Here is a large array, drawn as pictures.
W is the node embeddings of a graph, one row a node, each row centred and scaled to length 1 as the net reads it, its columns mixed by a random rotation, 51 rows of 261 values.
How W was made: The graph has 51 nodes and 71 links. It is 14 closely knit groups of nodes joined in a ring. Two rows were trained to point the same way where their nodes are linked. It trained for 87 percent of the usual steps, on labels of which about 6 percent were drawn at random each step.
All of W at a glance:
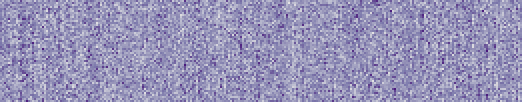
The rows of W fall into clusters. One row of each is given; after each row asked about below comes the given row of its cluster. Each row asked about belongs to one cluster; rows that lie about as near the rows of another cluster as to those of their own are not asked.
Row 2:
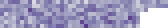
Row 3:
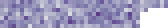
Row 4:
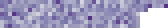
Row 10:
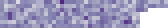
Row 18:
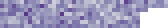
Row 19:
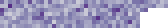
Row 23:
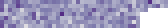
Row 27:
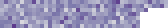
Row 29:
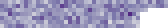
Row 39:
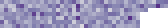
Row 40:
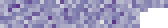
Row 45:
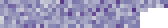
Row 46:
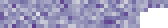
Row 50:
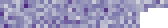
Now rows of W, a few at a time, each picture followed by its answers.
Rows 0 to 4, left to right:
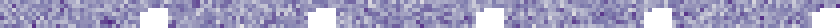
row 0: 46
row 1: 18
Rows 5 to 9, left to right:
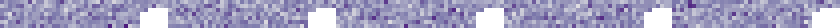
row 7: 19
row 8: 19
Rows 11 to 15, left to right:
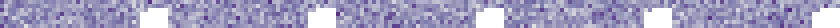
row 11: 23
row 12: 29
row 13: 2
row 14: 3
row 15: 19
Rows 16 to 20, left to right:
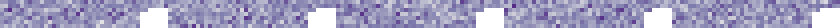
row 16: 40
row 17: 27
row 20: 39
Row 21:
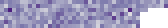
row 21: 40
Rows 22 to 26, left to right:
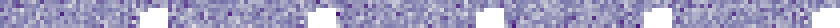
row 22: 23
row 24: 45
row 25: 4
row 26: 23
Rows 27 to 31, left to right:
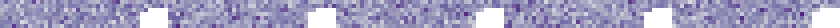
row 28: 4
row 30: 18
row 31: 29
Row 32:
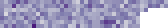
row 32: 46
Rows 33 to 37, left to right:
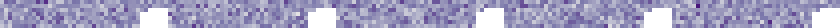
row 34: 45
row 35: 3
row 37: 50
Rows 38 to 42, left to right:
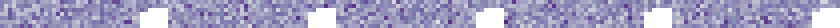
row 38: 10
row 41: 39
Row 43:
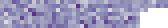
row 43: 2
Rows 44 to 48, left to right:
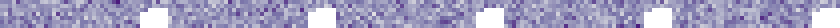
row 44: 10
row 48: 3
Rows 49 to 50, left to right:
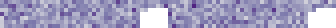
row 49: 45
